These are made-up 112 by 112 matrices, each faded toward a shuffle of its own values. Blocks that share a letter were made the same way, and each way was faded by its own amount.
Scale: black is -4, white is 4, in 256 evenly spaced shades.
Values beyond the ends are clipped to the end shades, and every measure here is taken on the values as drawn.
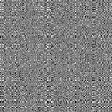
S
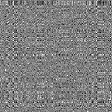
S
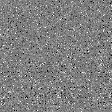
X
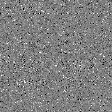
X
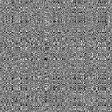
S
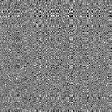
S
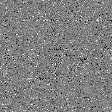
X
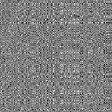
S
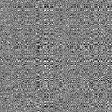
S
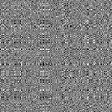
S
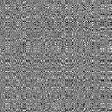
S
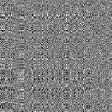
S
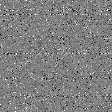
X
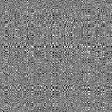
S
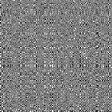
S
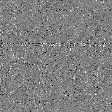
X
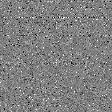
X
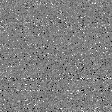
X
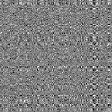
S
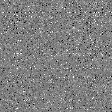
X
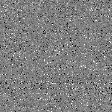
X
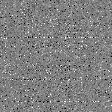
X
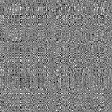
S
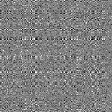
S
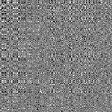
S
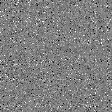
X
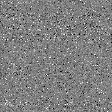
X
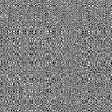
S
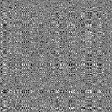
S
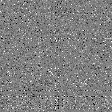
X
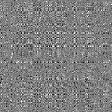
S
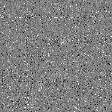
X
